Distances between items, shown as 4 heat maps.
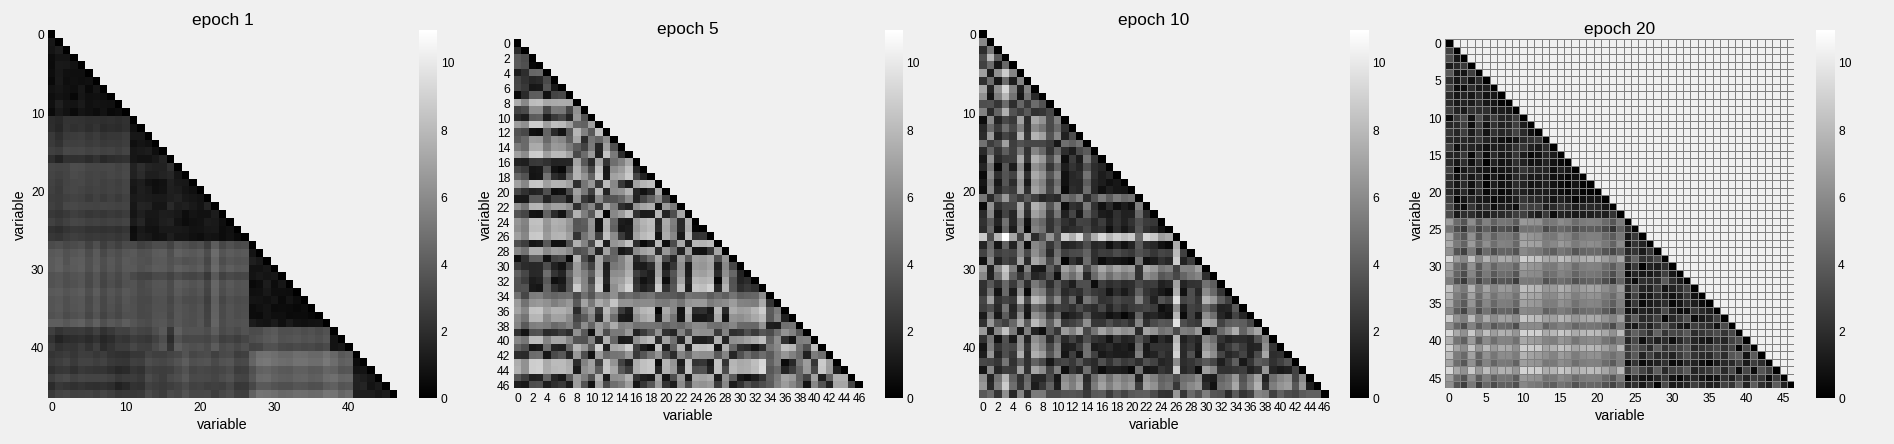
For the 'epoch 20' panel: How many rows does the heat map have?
47
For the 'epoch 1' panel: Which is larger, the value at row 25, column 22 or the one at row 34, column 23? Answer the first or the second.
the second
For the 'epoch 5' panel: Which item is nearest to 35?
38
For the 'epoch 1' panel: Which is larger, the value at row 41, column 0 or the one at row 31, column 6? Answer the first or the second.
the second
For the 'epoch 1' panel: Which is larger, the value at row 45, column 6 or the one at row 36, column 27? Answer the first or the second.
the first
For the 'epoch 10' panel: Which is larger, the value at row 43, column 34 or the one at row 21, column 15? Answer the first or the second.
the second
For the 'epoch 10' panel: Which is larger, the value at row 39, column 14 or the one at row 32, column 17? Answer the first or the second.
the first
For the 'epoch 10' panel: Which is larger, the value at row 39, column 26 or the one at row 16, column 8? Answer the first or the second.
the first
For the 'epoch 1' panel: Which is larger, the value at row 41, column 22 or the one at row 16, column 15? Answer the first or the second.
the first
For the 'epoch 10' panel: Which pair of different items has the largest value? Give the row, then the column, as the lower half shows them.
26, 3
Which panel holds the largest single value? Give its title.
epoch 10
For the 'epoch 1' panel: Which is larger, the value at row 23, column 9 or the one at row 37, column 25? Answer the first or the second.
the second
